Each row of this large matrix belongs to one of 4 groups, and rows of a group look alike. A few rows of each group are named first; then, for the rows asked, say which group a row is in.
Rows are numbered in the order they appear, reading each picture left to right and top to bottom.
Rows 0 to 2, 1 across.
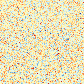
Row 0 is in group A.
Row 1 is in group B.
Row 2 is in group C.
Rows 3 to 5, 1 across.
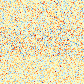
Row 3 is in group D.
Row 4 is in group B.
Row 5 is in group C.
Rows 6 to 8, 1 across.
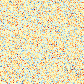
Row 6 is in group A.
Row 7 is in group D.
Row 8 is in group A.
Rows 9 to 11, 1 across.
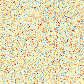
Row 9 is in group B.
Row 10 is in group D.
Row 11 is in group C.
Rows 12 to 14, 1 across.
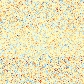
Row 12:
A
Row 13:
C
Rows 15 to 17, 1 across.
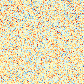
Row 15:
A
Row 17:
A
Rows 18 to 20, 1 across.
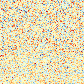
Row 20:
B
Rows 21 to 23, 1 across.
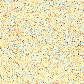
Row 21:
C
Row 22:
A
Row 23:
A
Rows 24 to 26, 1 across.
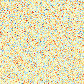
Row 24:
C
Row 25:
C
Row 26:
A
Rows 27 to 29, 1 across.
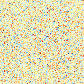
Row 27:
B
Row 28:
B
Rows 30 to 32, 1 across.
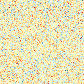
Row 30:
B
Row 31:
D
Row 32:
A
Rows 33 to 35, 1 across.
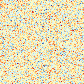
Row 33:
C
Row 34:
D
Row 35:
C
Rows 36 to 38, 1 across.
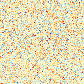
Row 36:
D
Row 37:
B
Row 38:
D
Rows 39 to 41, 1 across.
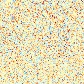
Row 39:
D
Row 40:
B
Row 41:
A
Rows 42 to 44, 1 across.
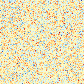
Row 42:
D
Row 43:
C
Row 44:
A
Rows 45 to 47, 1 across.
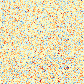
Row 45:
D
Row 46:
B
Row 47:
B
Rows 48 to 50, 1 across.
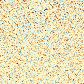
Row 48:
C
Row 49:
B
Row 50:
A
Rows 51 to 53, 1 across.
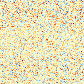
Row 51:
D
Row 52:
D
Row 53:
D
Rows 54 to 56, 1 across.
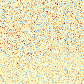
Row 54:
D
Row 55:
A
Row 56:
A
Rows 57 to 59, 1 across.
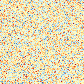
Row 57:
A
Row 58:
B
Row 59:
C
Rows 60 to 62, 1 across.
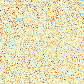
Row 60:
A
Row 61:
C
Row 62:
C
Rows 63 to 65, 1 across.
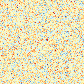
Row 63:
C
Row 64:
D
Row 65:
B
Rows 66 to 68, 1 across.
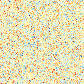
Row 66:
A
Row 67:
A
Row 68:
D
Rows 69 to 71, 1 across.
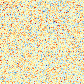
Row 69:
B
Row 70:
A
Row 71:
C
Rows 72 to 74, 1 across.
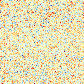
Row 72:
C
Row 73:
A
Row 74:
C
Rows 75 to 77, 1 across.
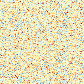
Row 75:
D
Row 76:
D
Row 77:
D
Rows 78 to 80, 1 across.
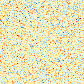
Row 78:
A
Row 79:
C
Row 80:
C
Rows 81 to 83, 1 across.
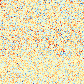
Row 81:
C
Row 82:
D
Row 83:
A
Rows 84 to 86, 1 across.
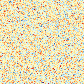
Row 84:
A
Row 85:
B
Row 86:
C
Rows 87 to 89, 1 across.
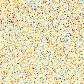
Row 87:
A
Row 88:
D
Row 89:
C
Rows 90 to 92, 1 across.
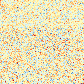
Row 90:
C
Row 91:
B
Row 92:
A
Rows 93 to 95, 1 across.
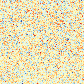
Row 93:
D
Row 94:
B
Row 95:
A
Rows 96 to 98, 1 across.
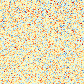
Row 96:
D
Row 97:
D
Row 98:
B
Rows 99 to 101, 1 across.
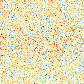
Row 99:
C
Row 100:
D
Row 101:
C
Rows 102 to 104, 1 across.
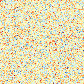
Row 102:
C
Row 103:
C
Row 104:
B
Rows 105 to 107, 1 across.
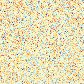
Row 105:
A
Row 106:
D
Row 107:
A
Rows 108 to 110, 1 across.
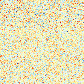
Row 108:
C
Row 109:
D
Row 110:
C
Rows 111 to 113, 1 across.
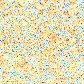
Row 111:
B
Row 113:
C
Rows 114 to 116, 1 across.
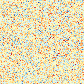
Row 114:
B
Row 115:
B
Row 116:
A
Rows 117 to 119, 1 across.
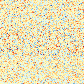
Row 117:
C
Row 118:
A
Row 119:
A
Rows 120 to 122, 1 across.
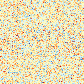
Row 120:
A
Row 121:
A
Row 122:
C
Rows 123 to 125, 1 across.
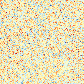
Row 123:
C
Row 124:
A
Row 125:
A
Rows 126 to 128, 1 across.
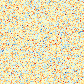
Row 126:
A
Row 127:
C
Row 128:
B
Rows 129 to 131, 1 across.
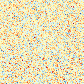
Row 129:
A
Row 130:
A
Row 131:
D
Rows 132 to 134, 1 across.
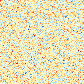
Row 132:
C
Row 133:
B
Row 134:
A
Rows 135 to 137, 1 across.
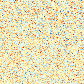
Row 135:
D
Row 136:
B
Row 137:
A
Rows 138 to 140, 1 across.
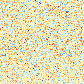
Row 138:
B
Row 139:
D
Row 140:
A
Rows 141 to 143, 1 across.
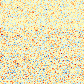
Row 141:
C
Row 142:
C
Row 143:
C
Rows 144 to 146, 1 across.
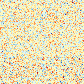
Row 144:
D
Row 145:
C
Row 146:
D
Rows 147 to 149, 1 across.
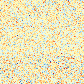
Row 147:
A
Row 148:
C
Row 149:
B
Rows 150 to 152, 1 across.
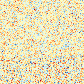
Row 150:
A
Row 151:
C
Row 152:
B
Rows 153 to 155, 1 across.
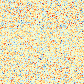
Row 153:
D
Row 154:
C
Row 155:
B
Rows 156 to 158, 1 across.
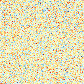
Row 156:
B
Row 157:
C
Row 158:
D
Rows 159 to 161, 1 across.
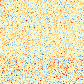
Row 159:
C
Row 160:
C
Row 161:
B
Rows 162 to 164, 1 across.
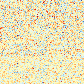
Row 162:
D
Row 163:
C
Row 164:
C
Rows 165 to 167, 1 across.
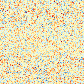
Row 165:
D
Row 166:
D
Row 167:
C
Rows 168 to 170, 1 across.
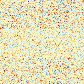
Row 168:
B
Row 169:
C
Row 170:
B
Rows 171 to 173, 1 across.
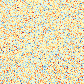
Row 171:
C
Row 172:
A
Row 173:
B
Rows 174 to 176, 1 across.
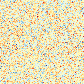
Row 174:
D
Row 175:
A
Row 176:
C
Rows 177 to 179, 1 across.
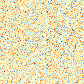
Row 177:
D
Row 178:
D
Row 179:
B
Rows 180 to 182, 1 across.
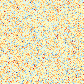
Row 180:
A
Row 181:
A
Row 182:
A
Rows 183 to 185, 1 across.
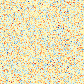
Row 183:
B
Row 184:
B
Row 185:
B
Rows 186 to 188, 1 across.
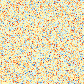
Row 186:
A
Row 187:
D
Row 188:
A
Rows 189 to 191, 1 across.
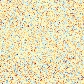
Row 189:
A
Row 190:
D
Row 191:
B
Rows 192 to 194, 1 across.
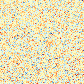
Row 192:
B
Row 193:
C
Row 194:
A
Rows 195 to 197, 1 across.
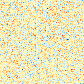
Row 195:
B
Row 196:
B
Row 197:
A
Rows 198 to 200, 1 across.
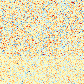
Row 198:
D
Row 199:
C
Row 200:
A
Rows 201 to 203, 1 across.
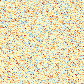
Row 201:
D
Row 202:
A
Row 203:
A
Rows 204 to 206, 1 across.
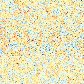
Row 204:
D
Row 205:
C
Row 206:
A
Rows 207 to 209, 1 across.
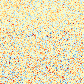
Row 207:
A
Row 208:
B
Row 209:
D
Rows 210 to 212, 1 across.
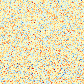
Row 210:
D
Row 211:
B
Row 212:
C
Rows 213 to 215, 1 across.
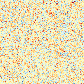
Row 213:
D
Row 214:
D
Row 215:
A
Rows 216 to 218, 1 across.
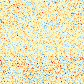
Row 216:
A
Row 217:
C
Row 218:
C
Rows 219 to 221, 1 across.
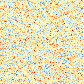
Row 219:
D
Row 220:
D
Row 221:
B
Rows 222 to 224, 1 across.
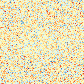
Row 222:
D
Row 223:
A
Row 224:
C
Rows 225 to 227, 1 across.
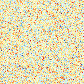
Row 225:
D
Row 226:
A
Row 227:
D
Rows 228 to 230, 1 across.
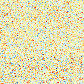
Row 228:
B
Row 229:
C
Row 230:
D
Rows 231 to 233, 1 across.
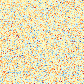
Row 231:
B
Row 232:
A
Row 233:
C
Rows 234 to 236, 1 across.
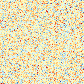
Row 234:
D
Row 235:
D
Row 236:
D
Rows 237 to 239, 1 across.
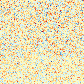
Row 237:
B
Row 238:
D
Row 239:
C
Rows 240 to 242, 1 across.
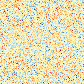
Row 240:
A
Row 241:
C
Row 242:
A
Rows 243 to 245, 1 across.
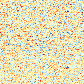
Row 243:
B
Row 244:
C
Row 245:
B
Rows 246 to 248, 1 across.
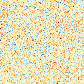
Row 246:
B
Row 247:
C
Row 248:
B
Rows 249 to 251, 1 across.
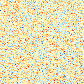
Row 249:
A
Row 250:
D
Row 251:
D
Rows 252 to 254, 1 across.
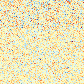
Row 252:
A
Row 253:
A
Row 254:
B
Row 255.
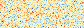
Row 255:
C
